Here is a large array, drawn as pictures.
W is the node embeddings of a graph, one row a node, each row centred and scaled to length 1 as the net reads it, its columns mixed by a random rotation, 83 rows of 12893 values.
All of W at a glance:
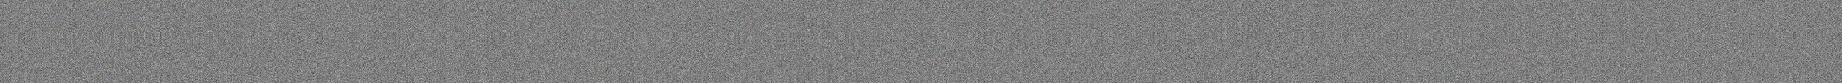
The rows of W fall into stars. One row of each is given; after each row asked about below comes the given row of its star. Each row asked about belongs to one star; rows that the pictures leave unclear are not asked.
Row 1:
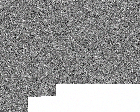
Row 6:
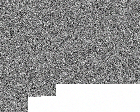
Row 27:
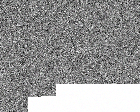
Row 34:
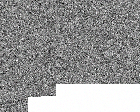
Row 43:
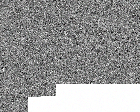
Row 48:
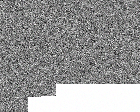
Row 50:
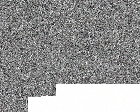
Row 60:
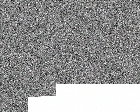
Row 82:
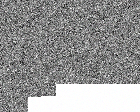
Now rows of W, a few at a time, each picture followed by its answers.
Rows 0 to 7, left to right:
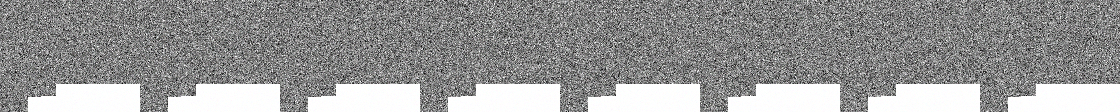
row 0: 43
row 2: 48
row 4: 6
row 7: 34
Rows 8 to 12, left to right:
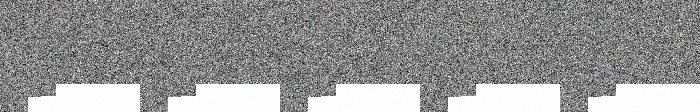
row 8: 43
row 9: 82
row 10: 82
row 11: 1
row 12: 50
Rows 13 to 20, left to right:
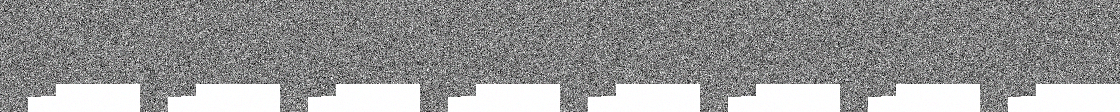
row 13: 60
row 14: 48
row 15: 6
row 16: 82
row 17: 82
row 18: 1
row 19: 50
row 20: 34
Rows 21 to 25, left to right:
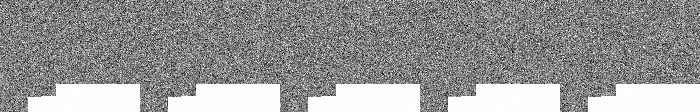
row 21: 48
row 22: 50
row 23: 43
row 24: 1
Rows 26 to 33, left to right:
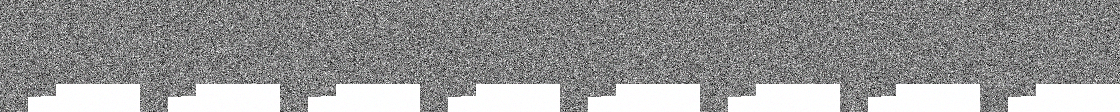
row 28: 1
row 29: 60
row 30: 48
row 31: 48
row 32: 6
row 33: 43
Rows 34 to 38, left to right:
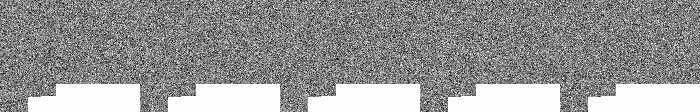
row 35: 43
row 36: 34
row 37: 6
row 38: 43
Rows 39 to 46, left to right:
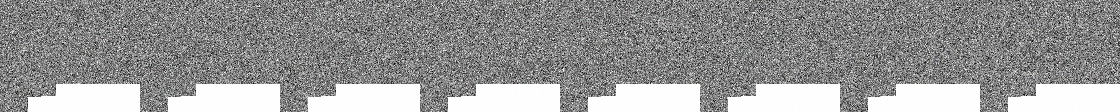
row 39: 50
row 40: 60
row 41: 60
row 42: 6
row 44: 48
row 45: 60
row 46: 34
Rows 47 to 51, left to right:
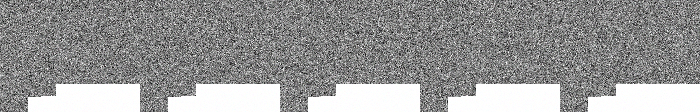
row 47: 48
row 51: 50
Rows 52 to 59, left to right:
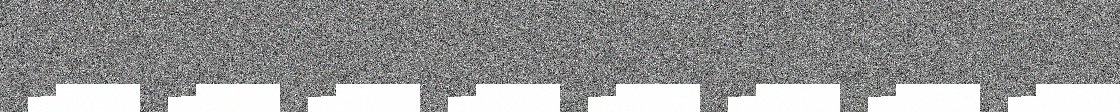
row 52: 27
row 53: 1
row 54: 60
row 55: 1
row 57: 50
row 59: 6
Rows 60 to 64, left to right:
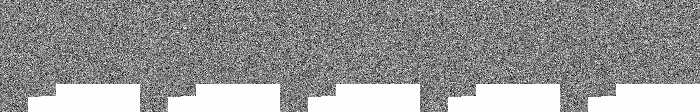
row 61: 48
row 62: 27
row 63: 6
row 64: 43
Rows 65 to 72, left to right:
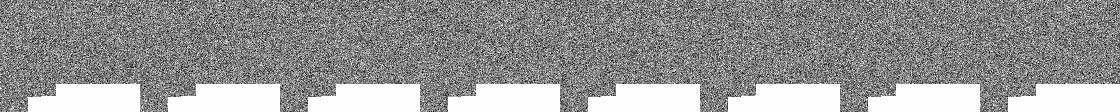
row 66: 34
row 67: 48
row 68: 27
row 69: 43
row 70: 50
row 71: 50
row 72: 1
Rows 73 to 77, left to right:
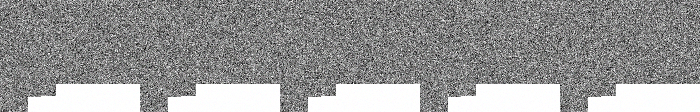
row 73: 1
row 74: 34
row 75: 6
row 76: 1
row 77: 43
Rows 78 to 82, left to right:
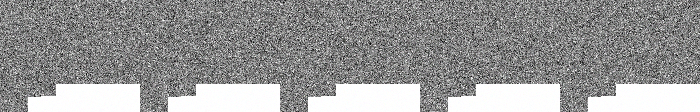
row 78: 6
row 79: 1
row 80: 43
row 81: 6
